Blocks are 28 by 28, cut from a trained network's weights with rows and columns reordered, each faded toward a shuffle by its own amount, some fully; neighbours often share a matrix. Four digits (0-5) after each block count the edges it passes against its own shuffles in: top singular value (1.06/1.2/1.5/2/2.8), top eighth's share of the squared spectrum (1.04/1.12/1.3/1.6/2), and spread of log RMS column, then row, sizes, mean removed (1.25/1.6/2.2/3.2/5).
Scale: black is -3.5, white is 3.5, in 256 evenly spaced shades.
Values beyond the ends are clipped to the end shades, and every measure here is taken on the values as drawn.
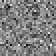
2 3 0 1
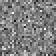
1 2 0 0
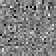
2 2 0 1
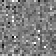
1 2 1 0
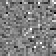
2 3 1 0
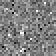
0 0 0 0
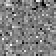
2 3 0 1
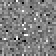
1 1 0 0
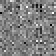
3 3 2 1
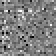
2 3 1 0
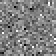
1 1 0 0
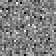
0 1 0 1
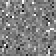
2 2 1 0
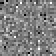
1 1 0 0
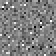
0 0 0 0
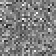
2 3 1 1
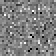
0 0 0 0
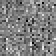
2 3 1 1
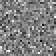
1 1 0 0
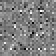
2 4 2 1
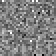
0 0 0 0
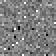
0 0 0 0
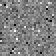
0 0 1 0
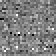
1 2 0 0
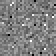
0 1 0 0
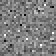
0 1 0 0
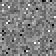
1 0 0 0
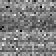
3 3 0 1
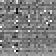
2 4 2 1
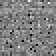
1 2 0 0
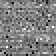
1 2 1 0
